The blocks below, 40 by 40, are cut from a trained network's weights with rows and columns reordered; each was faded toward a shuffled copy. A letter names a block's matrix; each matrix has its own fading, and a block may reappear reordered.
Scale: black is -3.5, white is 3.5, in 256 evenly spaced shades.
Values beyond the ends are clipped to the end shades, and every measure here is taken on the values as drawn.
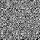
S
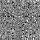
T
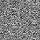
S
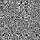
S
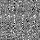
T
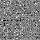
T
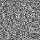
S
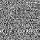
S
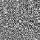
S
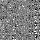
T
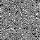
T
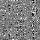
T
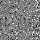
T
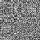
S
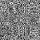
S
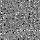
T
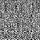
S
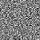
S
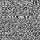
S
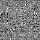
T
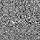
S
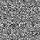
S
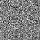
S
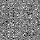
T
